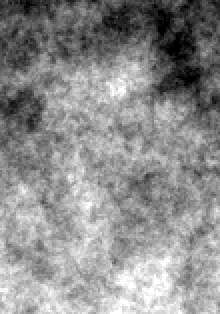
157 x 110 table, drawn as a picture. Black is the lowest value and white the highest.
Odd rows or columns: none. Slope: up to the bottom. Lone odd cells: none. Stripes: none. Ninth with the lowest average: top right.
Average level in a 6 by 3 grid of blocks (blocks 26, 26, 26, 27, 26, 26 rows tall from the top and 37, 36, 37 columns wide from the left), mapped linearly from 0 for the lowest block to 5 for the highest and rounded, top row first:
110 | 241 | 243 | 343 | 444 | 555
